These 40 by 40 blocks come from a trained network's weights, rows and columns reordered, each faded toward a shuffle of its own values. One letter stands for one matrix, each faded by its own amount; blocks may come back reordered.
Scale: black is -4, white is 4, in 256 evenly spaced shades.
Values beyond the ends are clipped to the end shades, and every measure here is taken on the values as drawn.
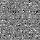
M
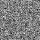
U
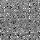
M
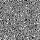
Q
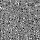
Q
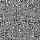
Q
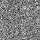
U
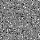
M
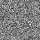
U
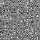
M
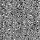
Q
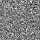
U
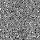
Q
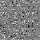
M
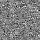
U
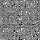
M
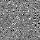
M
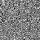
U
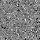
M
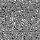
M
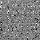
M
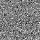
U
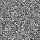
U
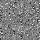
M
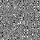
M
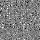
Q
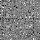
M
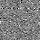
U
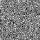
U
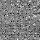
M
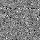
U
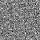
U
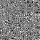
Q
